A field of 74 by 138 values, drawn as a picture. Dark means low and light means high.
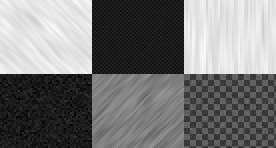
It is made of 2 by 3 panels. Panel 1,1: very high, slanting down to the right, faint in contrast. Panel 1,2: very low, checkered, faint in contrast. Panel 1,3: very high, streaked downward, faint in contrast. Panel 2,1: very low, fine-grained, faint in contrast. Panel 2,2: middling, slanting up to the right, faint in contrast. Panel 2,3: low, checkered.
